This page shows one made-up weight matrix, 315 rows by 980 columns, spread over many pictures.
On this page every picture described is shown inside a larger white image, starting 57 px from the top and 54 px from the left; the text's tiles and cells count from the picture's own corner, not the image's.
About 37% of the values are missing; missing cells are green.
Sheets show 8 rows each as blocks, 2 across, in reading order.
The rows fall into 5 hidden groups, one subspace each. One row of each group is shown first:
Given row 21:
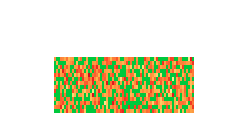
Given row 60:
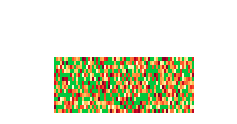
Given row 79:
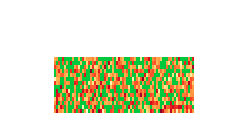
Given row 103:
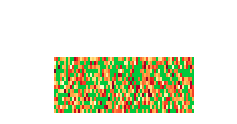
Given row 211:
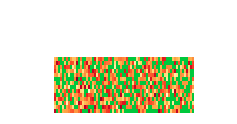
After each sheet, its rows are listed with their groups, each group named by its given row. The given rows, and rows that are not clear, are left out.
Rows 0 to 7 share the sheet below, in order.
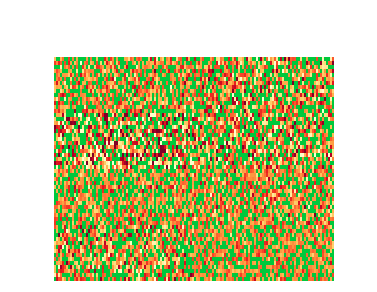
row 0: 79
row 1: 103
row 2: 60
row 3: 211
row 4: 21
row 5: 211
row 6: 60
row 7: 103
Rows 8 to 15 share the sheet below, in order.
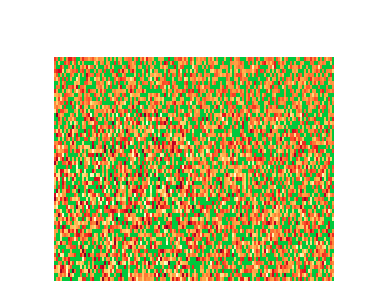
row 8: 211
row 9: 103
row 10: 103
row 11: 60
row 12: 211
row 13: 79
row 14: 211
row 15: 21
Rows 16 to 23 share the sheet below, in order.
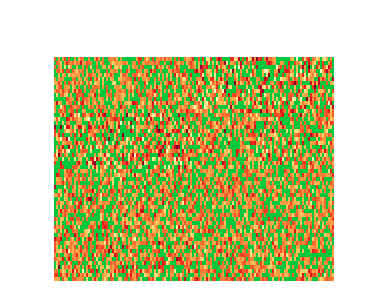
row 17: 21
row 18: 60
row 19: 21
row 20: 21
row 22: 60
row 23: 79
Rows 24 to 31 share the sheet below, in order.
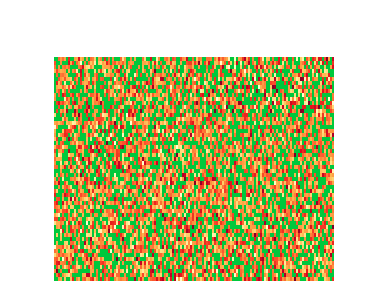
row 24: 79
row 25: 79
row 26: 60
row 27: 60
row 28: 79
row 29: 60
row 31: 60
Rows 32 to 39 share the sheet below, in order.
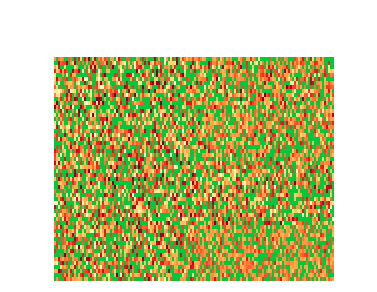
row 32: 103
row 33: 211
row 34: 60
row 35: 103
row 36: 103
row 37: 79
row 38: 211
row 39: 79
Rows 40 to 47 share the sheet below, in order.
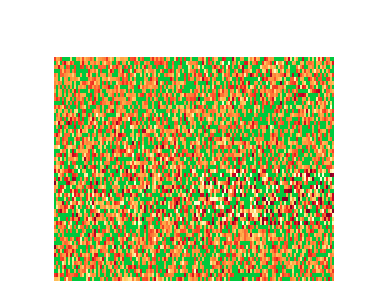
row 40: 21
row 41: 60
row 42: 21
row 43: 211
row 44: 60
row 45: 21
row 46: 79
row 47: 21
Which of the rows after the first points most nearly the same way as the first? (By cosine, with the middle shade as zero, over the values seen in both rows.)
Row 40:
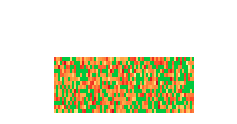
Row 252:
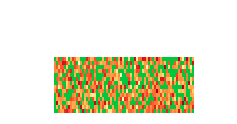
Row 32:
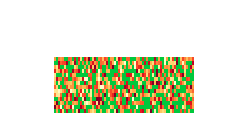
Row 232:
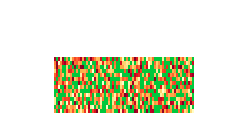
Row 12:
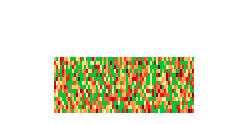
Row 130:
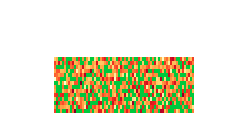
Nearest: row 32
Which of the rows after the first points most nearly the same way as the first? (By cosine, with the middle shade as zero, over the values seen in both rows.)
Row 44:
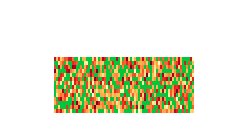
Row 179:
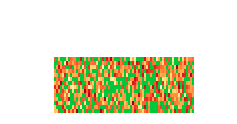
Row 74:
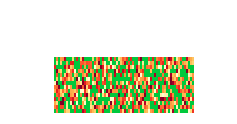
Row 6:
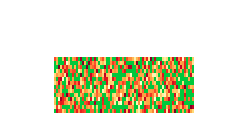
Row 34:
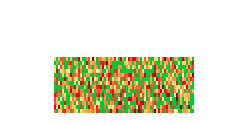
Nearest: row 6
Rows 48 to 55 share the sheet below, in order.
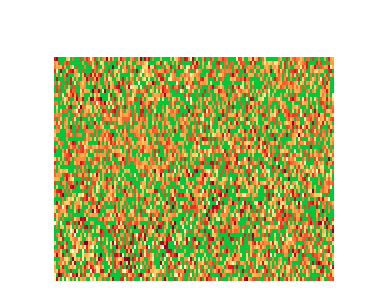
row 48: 103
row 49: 211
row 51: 21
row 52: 103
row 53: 103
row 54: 21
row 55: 103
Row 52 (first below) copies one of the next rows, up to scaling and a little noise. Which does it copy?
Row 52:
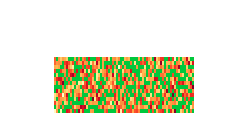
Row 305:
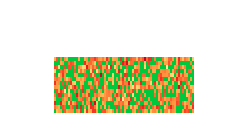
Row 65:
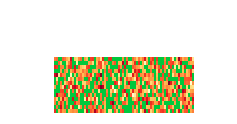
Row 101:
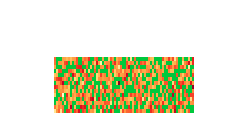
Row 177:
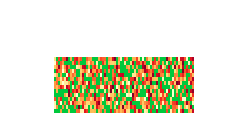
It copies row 101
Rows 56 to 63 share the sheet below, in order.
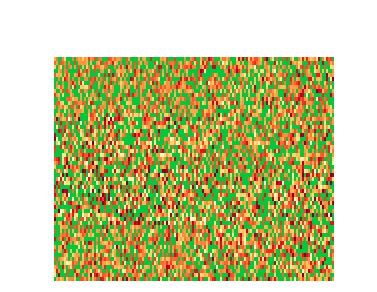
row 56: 211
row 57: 60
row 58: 211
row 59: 79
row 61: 21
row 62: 21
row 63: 79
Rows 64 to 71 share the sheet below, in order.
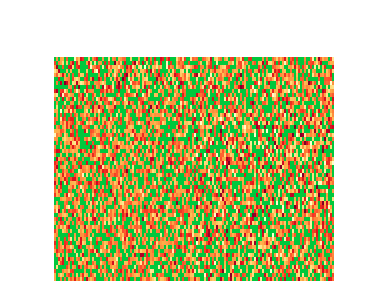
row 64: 103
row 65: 103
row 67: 79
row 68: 60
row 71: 21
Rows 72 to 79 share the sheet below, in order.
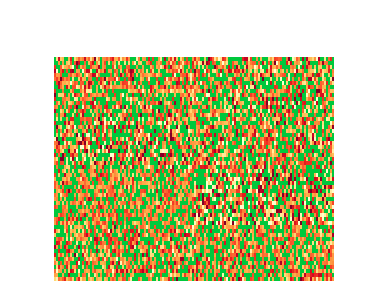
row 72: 211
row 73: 60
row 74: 211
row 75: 103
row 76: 21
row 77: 21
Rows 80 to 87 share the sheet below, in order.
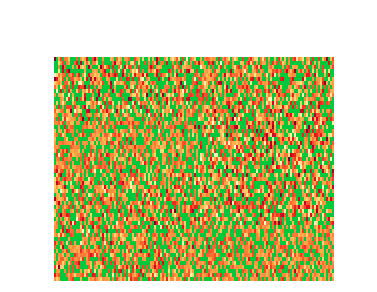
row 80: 79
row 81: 79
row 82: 60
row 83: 211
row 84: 211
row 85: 60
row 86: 60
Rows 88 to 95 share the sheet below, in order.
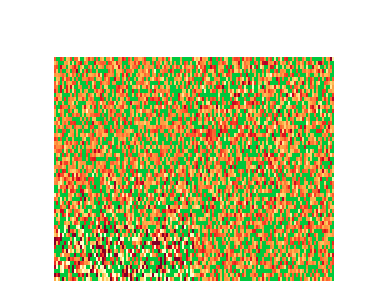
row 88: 79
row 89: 103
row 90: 103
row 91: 21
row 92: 211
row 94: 60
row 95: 103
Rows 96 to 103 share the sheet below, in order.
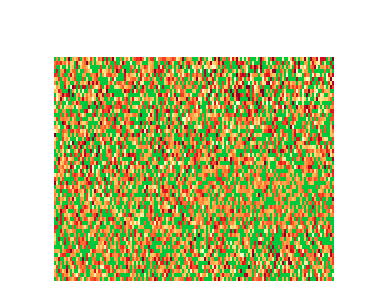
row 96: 79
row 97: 60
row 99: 211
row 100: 60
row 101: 103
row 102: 211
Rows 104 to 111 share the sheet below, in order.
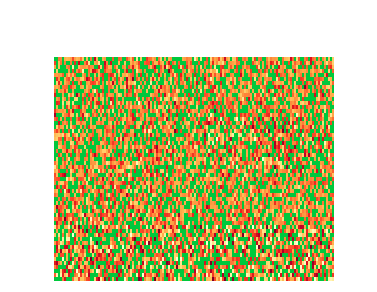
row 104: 211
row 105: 79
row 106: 21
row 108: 21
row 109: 60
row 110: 60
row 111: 21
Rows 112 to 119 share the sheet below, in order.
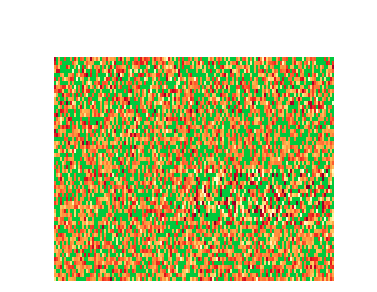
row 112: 211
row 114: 21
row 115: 211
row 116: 79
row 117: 79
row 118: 21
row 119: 211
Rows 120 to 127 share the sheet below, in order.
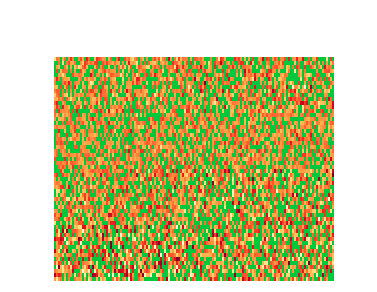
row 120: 21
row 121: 79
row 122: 211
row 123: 211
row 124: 21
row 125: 103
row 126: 60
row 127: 211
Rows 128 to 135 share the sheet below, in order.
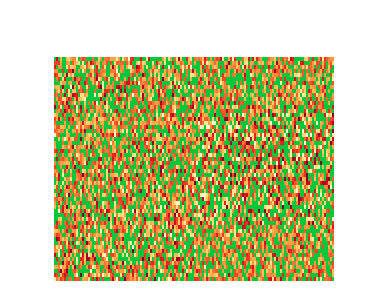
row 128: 103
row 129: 60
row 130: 79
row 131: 60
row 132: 60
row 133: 103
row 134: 211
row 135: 79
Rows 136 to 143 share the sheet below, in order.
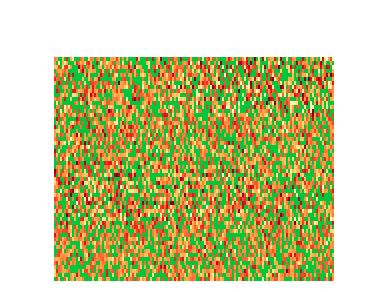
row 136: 103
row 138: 211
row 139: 21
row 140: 211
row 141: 60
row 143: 21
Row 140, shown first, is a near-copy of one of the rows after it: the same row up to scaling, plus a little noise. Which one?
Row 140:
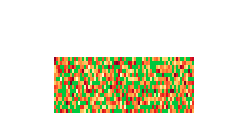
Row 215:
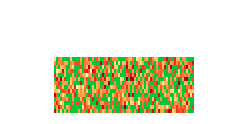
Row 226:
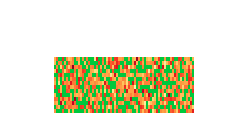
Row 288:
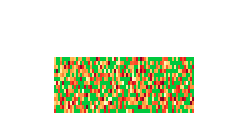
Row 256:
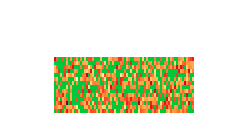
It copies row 256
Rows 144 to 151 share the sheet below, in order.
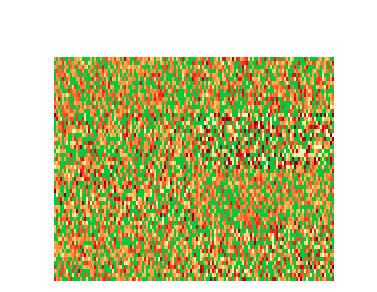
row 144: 60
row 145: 60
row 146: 21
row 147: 60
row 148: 79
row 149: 60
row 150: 211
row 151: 211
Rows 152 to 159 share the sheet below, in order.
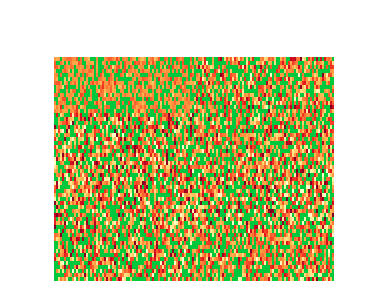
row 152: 103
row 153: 60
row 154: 21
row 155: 211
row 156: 103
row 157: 79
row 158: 79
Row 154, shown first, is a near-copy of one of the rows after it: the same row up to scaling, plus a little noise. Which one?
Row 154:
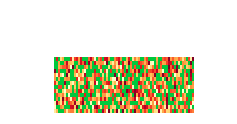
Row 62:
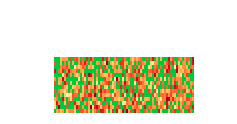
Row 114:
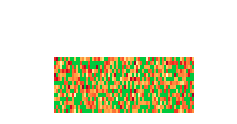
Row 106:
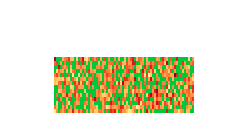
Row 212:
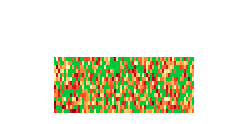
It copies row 62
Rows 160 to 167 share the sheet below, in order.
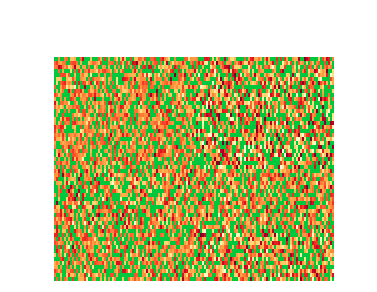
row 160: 21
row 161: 211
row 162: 60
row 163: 103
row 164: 21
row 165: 211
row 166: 21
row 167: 21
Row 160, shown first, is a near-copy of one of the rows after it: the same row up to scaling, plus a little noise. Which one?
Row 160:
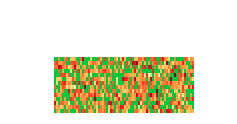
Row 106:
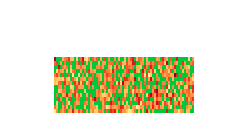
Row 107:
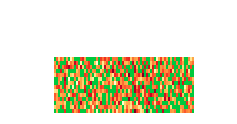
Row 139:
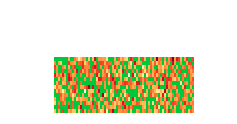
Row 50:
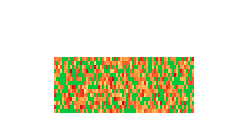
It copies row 106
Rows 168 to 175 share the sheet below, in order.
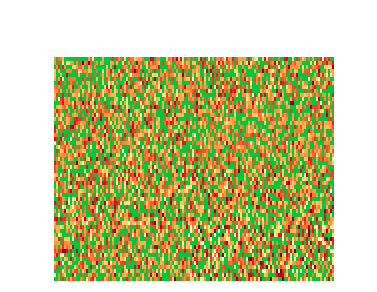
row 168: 60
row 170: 211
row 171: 79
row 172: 79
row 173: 21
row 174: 103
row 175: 21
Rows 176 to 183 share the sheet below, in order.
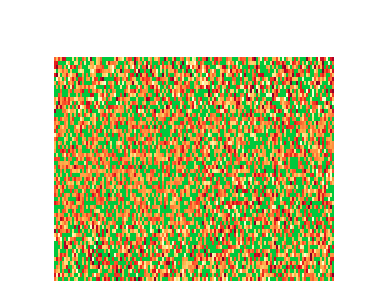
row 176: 103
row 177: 103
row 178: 79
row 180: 103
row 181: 103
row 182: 60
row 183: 79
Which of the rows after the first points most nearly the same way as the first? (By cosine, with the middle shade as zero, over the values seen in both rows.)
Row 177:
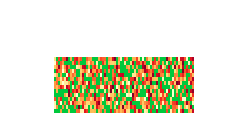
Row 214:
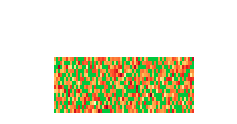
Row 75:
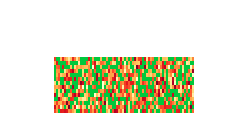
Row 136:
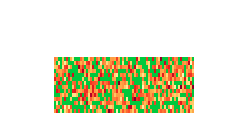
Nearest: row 214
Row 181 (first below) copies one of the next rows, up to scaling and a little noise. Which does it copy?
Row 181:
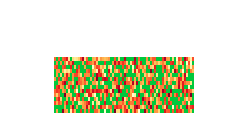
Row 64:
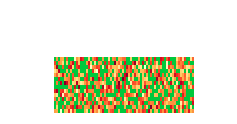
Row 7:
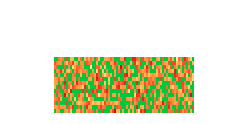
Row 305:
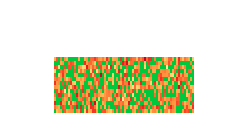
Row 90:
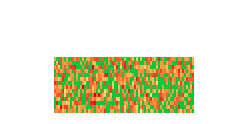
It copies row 7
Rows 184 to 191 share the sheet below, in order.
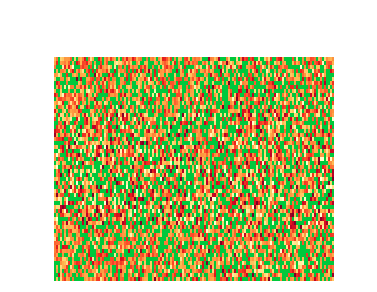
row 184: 211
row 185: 79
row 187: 103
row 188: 79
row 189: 79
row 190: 60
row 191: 60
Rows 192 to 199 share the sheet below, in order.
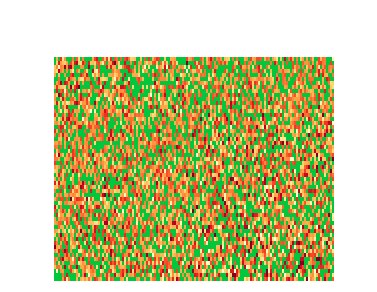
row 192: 103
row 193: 103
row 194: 60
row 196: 103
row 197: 103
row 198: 79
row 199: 60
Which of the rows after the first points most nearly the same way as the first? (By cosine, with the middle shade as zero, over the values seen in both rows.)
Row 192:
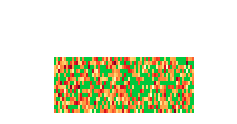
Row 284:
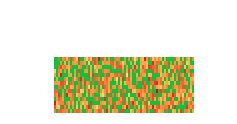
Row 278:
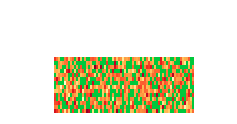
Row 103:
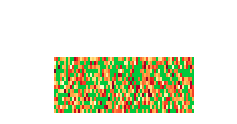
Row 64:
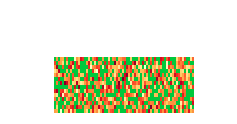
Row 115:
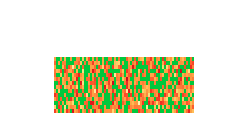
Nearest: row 64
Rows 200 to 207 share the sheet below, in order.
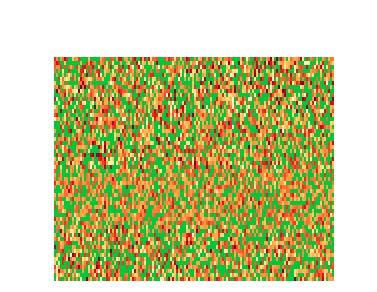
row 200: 211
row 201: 211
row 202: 103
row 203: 21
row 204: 103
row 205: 211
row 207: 211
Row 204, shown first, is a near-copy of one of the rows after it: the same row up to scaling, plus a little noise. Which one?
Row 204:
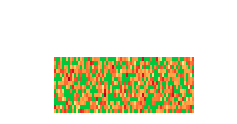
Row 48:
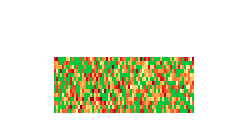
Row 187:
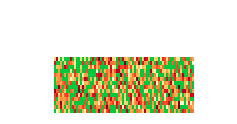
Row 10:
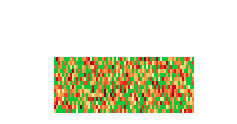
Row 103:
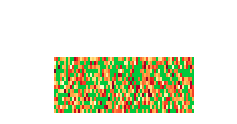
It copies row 10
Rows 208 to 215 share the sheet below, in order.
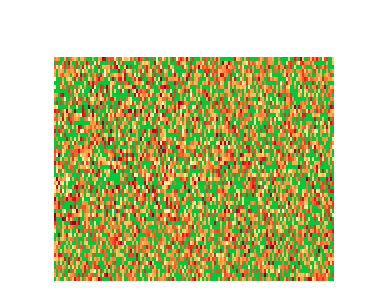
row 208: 79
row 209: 60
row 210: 60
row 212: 21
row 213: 103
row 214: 103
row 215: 211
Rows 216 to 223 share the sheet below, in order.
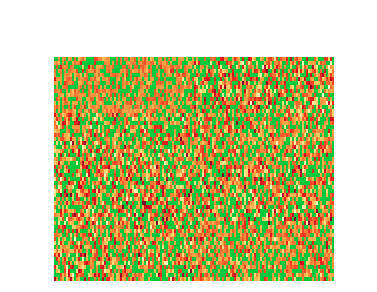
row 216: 79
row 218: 79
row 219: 21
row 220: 211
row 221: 60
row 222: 211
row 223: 60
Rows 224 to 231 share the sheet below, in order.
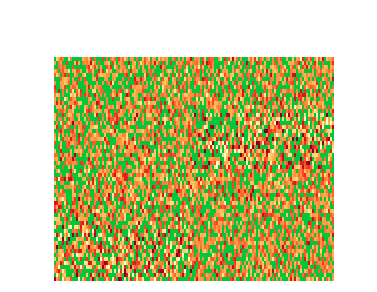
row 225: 60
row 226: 211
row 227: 103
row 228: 103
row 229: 21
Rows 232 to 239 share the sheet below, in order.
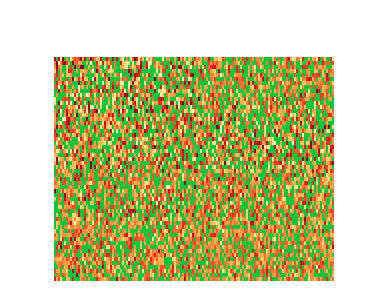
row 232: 103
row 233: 60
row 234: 21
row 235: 79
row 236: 79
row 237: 21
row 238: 211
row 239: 60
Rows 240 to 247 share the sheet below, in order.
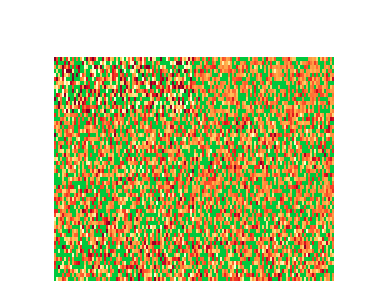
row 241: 60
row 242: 79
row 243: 21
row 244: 103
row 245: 103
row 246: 60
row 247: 21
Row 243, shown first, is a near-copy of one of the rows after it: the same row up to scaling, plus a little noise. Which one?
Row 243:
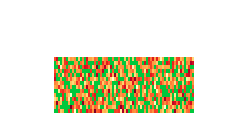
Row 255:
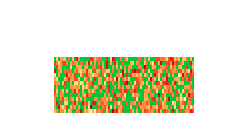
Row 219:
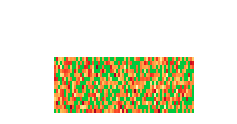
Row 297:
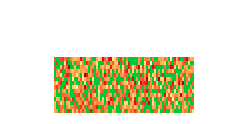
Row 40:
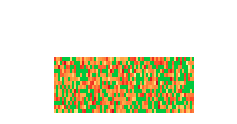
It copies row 219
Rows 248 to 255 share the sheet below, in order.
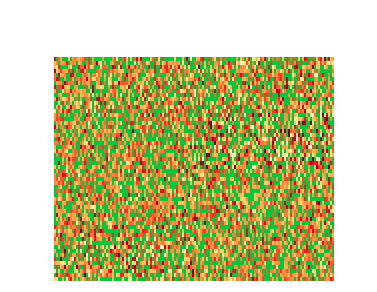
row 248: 103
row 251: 21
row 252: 103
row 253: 211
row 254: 79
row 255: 21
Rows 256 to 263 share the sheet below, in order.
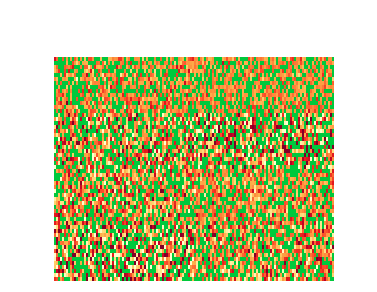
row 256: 211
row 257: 60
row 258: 211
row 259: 211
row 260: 79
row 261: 79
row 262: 79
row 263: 60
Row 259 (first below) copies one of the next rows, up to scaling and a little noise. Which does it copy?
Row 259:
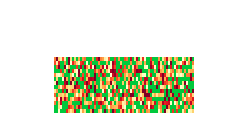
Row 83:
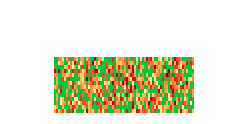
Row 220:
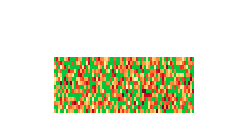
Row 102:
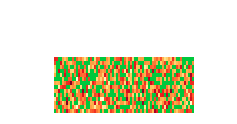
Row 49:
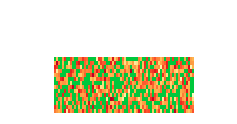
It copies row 220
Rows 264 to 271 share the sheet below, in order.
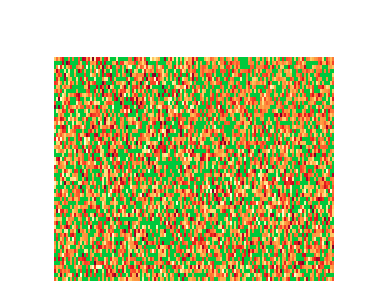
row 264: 60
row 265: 103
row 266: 211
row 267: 211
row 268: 60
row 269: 21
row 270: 103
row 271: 60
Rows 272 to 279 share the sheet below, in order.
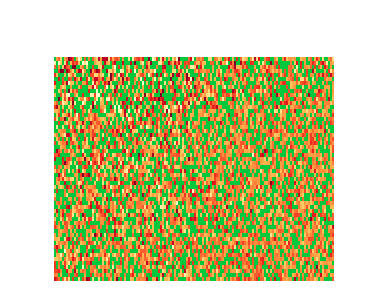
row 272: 60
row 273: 79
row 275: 211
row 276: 60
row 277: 211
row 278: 79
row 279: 60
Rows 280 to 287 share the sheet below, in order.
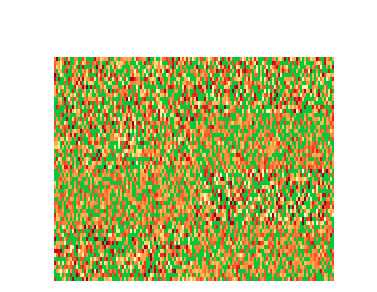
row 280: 21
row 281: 79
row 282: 103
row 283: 103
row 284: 21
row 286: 211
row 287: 103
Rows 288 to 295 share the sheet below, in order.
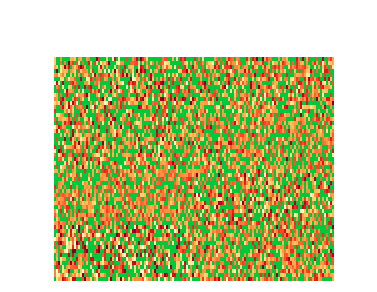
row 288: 211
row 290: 103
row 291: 21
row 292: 79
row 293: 211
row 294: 21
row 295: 103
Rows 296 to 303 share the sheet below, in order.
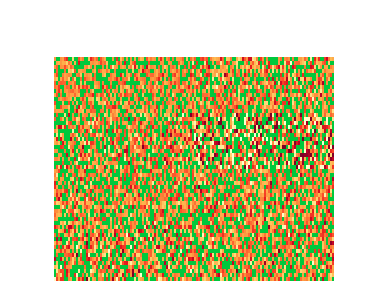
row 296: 103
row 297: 21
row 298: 211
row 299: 211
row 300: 211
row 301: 211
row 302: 211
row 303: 103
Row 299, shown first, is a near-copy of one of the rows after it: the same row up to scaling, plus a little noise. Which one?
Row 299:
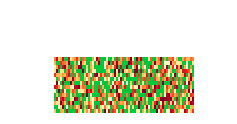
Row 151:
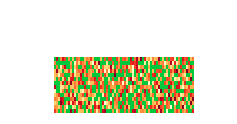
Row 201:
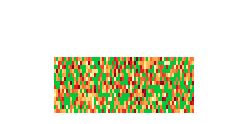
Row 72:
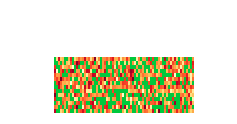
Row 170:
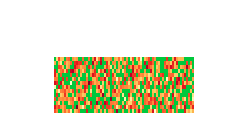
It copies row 201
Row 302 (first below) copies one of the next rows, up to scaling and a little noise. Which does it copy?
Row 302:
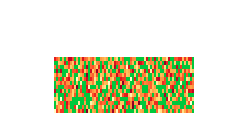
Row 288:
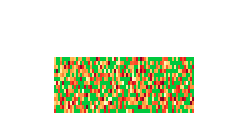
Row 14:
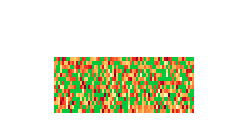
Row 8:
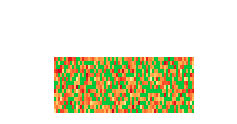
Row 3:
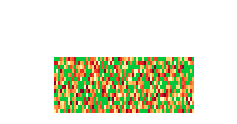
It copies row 8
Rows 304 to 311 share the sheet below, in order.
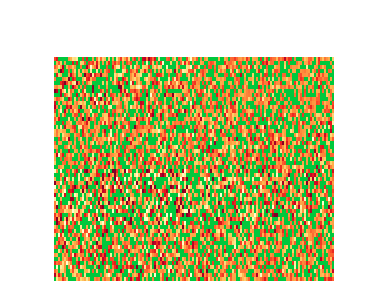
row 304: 103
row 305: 103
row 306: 60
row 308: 21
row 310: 60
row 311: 211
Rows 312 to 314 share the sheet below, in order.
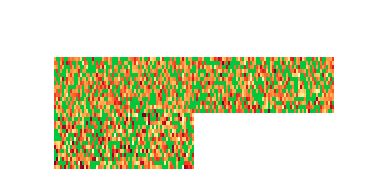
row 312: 60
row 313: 60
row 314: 103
